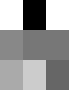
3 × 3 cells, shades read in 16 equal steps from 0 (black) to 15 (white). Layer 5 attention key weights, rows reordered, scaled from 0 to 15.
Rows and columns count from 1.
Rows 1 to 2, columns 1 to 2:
15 0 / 8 7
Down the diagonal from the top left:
15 7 6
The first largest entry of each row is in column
1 1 2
